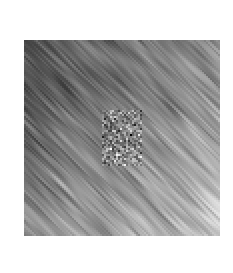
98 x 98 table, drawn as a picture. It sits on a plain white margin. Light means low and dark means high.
Odd patch: rougher, in the centre. Grain: diagonal, down to the right. Slope: up to the top left. Ninth with the lowest average: bottom right. Odd rows or columns: none. Mirror symmetry: none. Ninth with the highest average: top left.
